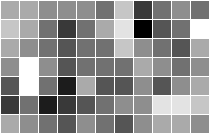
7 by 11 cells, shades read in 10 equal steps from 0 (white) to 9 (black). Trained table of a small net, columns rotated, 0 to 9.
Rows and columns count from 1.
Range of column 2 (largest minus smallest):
5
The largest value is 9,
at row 2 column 8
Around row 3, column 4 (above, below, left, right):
7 6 5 5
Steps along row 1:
same up same same up down up down down up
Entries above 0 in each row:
11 10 11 10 10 11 11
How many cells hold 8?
2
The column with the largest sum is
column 4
